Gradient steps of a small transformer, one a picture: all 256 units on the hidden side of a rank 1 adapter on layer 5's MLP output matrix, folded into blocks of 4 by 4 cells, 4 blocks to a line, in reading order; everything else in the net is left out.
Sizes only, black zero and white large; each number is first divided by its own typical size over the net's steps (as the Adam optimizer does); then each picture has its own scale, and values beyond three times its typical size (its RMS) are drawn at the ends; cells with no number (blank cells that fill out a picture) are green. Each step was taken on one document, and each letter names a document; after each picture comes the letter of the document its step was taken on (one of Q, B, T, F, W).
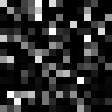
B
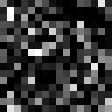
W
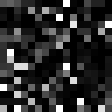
B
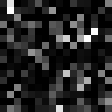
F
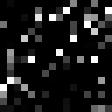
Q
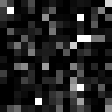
F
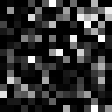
Q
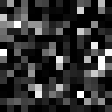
W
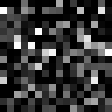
W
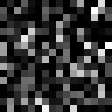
W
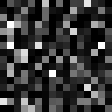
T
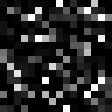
Q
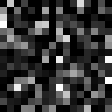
W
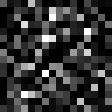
B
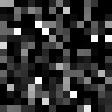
B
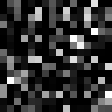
Q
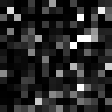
F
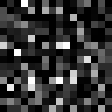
W
